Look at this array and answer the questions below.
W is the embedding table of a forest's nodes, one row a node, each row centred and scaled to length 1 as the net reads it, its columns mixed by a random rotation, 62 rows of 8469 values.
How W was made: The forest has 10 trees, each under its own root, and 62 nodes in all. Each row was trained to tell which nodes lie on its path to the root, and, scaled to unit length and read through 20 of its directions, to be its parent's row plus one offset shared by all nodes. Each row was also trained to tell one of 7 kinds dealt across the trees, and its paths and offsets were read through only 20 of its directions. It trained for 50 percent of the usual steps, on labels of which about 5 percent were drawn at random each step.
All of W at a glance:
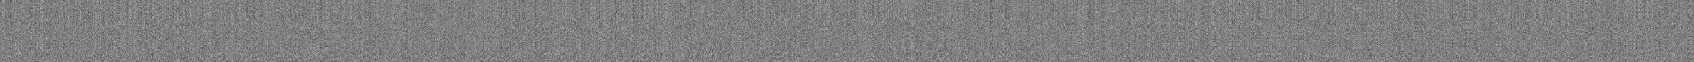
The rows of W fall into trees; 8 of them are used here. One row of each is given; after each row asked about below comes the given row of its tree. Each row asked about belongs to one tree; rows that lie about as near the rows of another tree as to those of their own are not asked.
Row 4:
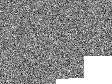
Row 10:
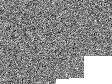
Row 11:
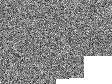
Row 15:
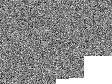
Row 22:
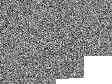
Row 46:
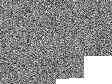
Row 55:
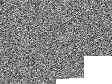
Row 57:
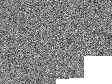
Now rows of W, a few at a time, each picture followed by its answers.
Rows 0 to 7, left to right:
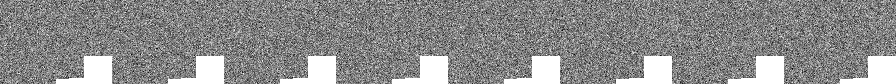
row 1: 15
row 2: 15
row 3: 10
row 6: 46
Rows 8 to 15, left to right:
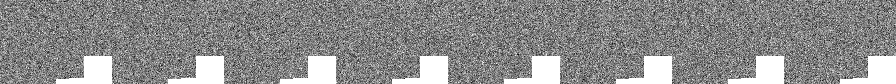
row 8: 15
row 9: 4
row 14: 22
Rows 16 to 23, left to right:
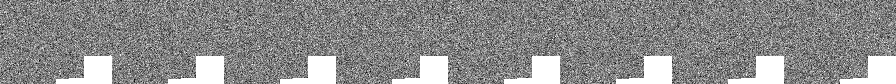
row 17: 15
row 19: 10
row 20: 46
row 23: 22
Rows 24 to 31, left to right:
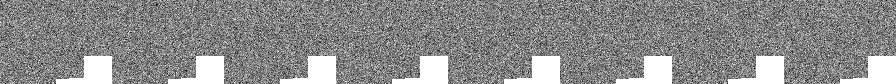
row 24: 22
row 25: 57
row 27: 11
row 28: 11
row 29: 4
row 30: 22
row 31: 15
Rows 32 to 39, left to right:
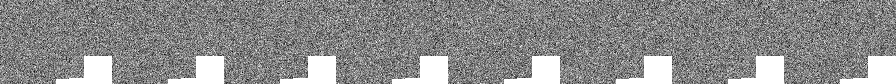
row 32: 10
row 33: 4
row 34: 15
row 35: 46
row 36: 22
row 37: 10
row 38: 10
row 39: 46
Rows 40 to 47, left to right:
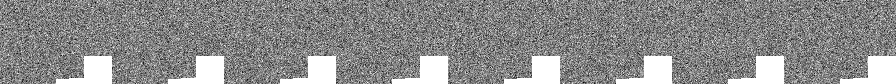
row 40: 15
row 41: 55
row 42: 15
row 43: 22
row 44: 15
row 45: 22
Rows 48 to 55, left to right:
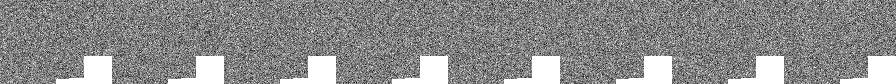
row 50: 11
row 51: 10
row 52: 57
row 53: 22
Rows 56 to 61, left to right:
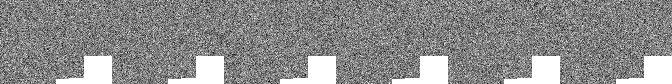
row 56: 55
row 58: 46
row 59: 22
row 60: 10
